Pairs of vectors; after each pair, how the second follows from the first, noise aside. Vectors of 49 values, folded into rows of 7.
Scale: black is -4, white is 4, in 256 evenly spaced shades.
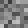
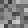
copied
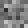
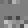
partly zeroed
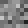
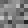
copied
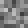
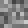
wrapped around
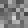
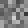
copied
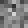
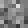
wrapped around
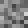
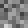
wrapped around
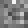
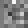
copied
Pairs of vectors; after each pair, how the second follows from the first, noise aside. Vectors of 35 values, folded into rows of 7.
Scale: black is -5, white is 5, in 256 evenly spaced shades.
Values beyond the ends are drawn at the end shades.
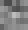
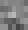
reversed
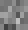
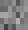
copied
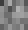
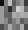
scaled up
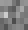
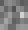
reversed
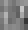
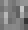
copied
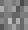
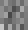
wrapped around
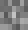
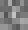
copied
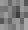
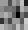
scaled up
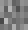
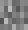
copied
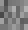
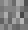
wrapped around
